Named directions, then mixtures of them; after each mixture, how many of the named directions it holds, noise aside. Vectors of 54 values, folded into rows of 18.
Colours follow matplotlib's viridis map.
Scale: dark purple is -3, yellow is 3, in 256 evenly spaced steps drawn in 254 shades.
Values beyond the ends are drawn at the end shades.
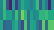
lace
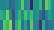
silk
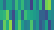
two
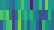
one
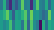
two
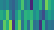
one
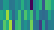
one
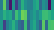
one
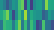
one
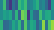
one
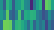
two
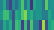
two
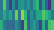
one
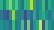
two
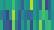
one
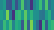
two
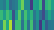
one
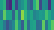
one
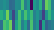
one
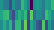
two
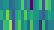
one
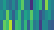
one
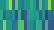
one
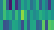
one
